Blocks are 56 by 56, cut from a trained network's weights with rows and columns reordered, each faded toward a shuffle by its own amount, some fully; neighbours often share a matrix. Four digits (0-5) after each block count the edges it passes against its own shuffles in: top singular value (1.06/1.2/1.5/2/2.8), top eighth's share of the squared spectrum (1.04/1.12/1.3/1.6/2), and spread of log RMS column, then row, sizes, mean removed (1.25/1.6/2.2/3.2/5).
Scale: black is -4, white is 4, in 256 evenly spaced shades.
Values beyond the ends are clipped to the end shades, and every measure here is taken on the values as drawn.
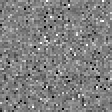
0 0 0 0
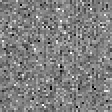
1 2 0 0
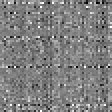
3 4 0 3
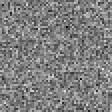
0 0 0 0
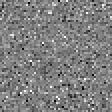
1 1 0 0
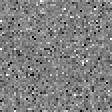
0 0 0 0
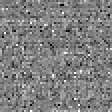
2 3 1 1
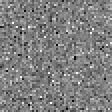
1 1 0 0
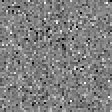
0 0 0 0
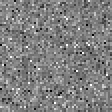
0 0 0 0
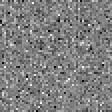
1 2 0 1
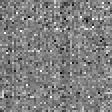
2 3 0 2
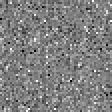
1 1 0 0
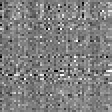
3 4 1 3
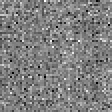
2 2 0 2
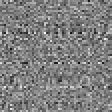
4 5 1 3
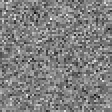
0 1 0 0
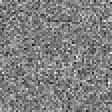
2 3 0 1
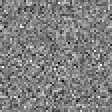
3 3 0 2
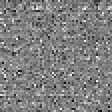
2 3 2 1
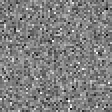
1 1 0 0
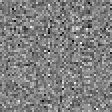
3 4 2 1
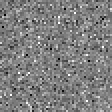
1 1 0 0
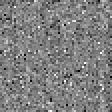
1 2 0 1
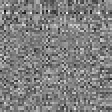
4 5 1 3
